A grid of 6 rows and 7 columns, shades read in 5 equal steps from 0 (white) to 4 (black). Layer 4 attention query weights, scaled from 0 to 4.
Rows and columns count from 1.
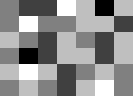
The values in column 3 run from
1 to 3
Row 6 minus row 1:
0 -2 -1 3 0 -4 1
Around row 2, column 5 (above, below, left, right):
1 2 2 1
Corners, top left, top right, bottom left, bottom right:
2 1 2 2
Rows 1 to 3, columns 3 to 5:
3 0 1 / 2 2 1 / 3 1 2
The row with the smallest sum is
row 5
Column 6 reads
4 1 3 3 1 0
